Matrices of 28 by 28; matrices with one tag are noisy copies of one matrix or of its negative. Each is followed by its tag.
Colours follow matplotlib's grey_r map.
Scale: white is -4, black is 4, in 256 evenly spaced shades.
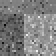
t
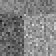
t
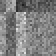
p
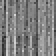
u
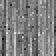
u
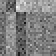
p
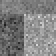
t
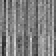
u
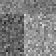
t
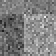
t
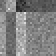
p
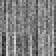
u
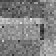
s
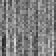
u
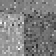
t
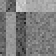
p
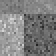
t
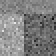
t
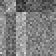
p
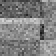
s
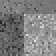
t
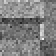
s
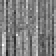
u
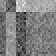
p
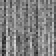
u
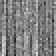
u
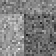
t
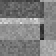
s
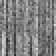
u
